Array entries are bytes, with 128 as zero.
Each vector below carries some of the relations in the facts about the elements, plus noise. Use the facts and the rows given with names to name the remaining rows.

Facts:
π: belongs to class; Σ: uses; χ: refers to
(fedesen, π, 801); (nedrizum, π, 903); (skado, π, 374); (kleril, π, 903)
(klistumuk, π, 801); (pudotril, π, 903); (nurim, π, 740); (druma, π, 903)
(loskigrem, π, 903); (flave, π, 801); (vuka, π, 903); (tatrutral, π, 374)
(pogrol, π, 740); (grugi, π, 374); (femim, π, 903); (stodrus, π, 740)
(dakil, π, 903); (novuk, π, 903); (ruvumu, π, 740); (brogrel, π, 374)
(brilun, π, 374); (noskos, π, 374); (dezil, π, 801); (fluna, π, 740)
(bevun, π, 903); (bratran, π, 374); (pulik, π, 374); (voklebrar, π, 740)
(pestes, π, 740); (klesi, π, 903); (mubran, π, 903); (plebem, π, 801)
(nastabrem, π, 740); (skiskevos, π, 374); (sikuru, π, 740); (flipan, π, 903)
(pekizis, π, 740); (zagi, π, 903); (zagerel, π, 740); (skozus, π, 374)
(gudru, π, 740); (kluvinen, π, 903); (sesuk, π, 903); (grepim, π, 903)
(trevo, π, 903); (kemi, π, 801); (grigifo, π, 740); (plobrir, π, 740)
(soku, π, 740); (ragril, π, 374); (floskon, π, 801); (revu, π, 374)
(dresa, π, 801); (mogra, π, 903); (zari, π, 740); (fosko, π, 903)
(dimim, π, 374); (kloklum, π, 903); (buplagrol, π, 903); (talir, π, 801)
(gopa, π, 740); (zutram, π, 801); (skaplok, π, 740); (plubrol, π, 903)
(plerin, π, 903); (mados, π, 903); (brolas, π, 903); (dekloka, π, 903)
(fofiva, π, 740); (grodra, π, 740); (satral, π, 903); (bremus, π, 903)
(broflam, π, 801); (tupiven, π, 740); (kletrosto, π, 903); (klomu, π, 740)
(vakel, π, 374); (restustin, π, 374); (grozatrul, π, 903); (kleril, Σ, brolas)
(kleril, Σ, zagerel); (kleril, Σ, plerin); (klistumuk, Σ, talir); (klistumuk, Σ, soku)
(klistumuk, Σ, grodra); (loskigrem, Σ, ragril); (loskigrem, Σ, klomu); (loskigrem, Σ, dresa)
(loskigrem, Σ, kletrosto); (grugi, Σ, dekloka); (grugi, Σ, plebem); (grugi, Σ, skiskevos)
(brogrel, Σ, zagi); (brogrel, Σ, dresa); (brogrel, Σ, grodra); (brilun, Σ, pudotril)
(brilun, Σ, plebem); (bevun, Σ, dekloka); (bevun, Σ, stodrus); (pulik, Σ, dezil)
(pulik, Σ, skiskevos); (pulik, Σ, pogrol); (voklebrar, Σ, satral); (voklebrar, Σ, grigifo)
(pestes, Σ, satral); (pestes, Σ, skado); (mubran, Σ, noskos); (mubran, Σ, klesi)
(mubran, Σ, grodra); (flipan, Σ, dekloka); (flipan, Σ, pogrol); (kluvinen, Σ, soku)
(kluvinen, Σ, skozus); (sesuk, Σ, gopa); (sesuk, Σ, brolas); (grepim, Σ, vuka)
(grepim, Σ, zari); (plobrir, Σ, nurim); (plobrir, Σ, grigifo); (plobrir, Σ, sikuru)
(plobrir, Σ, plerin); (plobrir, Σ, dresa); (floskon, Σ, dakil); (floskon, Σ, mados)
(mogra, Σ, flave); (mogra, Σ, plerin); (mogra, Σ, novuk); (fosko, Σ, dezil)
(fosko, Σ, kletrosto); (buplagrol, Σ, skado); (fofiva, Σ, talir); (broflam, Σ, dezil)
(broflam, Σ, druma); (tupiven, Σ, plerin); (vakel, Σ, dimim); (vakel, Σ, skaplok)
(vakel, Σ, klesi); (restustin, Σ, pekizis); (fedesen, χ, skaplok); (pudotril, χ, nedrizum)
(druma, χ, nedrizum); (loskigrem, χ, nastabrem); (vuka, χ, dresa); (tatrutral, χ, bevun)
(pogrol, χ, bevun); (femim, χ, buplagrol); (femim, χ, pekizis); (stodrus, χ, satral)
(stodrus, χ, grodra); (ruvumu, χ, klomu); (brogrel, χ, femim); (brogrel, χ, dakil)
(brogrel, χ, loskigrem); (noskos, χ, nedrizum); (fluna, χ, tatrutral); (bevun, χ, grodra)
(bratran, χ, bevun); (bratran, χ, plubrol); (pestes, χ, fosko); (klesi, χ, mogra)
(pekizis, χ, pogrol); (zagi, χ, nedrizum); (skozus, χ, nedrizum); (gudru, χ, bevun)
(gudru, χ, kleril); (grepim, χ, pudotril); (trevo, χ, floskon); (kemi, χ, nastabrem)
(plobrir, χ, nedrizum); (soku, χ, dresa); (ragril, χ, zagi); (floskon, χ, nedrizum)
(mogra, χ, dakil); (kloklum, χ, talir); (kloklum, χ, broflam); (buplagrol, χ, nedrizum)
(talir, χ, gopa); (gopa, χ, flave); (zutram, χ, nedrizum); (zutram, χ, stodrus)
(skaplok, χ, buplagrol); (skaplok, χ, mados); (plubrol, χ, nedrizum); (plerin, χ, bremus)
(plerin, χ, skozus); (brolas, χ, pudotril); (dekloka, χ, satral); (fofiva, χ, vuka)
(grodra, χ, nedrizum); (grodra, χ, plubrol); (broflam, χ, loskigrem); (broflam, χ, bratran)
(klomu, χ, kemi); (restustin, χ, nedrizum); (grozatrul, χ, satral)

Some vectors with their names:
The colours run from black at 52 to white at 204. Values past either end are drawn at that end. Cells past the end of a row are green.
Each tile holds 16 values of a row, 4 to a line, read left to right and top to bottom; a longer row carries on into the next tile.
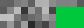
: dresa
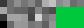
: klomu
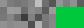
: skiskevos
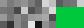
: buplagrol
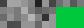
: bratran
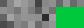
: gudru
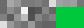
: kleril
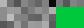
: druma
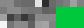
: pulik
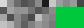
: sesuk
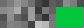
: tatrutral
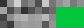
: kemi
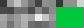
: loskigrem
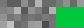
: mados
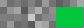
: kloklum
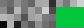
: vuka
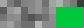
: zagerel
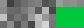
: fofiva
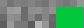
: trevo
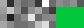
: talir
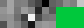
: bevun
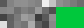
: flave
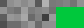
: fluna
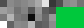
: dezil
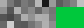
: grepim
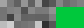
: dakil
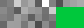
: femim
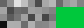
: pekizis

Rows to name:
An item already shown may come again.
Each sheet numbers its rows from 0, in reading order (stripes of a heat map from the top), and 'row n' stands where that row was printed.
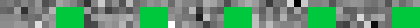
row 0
nastabrem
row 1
kemi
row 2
fosko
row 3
voklebrar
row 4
floskon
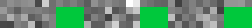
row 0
zutram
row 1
skado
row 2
fofiva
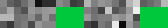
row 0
grodra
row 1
buplagrol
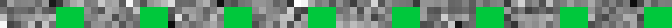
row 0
broflam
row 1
femim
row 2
pudotril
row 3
gopa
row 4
grigifo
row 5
floskon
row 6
kemi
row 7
restustin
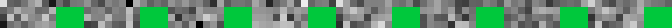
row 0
pudotril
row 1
plobrir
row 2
brogrel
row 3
satral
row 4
brolas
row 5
tatrutral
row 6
klesi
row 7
brolas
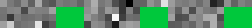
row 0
dakil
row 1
bevun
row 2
restustin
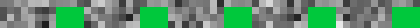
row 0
plebem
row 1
pogrol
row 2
soku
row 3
pogrol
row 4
klistumuk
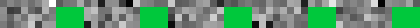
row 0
pestes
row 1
stodrus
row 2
pudotril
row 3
vuka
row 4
brilun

